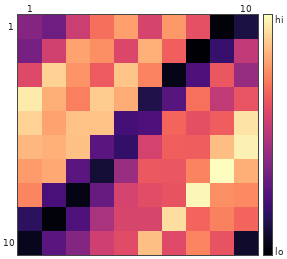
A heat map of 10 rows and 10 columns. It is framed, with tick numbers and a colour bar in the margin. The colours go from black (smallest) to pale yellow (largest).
Slope: none. Grain: diagonal, up to the right. Average level on the scale: 60%. Roughest part: top right.
